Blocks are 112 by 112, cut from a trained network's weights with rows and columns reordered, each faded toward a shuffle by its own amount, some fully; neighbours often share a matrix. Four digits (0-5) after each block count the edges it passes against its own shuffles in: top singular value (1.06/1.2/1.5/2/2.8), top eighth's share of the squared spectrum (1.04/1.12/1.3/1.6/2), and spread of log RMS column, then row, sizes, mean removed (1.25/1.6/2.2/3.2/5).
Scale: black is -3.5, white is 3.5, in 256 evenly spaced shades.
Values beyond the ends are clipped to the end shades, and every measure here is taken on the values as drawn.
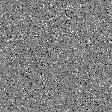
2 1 0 1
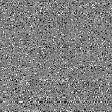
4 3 0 2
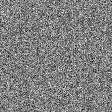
1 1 0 0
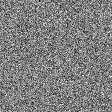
1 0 0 0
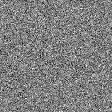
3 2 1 0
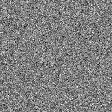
3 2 0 0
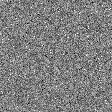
0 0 0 0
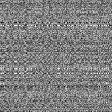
5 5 1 3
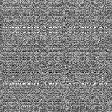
5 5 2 3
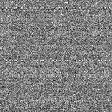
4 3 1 2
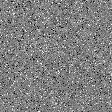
2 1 0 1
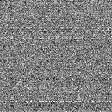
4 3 1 2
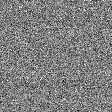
0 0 0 0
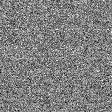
2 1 0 0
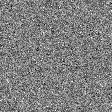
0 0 0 0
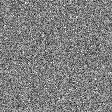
0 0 0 0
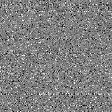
4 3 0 3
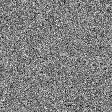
1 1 0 0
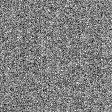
2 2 0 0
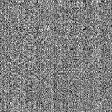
4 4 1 2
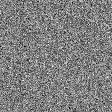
0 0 0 0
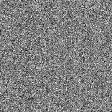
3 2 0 1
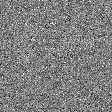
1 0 0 0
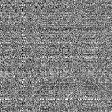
4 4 2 2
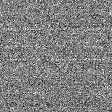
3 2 0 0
